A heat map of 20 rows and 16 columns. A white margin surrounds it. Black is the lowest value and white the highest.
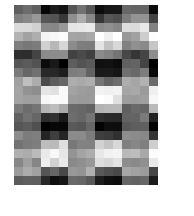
Seam: none. Stripes: horizontal, repeating 3 times. Average level on the scale: 50%.
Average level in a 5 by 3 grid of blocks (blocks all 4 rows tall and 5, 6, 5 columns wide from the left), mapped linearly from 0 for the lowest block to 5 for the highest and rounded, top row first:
333 / 000 / 555 / 000 / 333
